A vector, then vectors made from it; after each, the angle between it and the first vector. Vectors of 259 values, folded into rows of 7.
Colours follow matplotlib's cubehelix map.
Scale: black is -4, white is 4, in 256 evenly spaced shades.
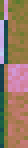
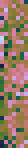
partly aligned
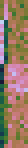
nearly parallel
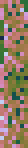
partly opposed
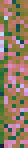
partly aligned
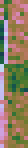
nearly opposite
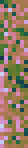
partly opposed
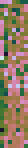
partly aligned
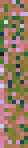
partly opposed
